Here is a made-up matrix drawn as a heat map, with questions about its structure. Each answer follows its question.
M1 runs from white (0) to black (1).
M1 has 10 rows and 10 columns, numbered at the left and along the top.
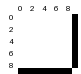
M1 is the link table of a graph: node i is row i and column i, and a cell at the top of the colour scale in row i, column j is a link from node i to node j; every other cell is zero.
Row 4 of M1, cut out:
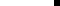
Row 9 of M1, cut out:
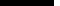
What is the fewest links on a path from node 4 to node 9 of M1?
1
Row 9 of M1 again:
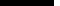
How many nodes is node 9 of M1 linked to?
9
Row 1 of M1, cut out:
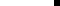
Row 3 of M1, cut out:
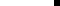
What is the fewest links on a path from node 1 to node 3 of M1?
2
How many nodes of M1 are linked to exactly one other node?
9
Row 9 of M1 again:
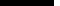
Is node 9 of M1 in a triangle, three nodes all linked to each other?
no
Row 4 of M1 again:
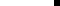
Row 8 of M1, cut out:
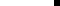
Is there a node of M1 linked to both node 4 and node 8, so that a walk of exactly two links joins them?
yes
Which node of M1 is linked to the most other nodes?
node 9
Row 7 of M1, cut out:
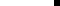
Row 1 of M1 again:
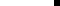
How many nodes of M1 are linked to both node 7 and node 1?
1
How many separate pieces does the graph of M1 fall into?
1
